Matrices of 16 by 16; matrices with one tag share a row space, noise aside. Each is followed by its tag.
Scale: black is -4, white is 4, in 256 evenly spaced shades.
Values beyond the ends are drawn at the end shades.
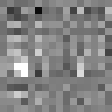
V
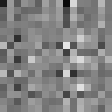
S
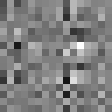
S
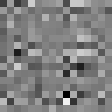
S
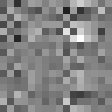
S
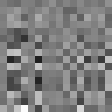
V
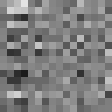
V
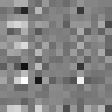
V
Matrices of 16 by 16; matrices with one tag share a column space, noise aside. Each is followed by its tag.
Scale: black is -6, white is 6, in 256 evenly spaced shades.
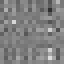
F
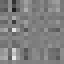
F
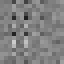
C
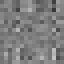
F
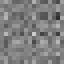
C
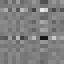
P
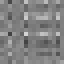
C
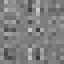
F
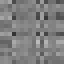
C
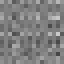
C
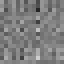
F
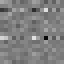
P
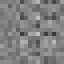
C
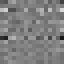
P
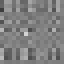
F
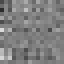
F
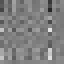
F
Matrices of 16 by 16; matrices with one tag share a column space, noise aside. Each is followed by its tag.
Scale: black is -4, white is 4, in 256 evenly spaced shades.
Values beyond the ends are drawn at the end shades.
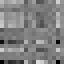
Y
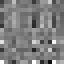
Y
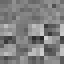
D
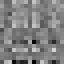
Y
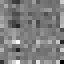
Y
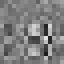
D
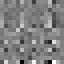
Y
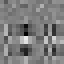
D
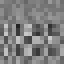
D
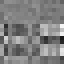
D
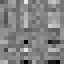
Y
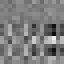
D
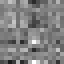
Y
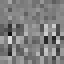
D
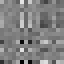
Y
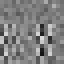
D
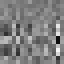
D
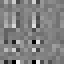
Y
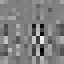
D
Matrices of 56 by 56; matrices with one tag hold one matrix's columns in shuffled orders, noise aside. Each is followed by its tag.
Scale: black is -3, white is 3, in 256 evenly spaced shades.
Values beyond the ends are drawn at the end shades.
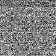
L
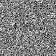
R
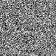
R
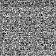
L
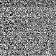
L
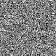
R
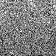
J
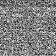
L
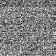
L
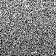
J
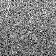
J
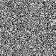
R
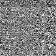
L
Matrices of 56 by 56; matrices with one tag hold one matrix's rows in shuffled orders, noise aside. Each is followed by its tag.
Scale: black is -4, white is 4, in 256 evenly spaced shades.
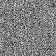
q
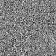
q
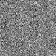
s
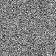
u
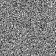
u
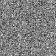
u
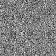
q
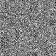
s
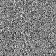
q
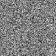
u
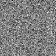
u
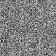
s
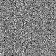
q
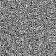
s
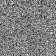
u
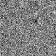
s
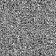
u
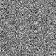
s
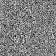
q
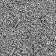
u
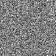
u
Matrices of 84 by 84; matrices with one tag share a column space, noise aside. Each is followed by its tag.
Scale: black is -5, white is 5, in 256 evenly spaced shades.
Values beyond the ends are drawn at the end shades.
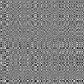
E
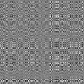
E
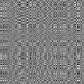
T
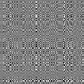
E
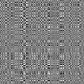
T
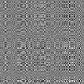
E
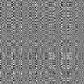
T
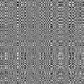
T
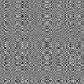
E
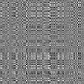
T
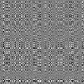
E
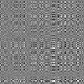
E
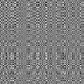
T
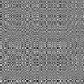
E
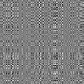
T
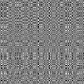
T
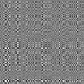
E
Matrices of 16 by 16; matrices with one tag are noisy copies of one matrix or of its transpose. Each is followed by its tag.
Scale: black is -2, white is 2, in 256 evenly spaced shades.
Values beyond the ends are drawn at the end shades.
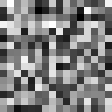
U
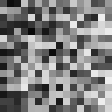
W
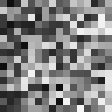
W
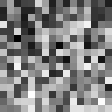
W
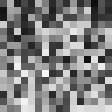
W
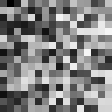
W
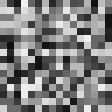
U
